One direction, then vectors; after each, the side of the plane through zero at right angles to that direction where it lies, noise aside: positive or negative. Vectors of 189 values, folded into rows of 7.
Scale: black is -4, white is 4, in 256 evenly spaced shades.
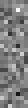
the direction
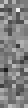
positive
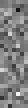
negative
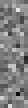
positive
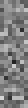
positive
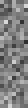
positive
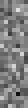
positive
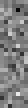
negative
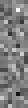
positive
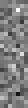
positive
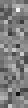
positive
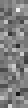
positive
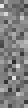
negative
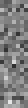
negative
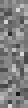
positive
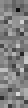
negative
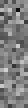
negative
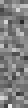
positive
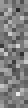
negative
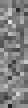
negative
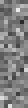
positive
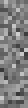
positive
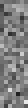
positive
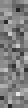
negative
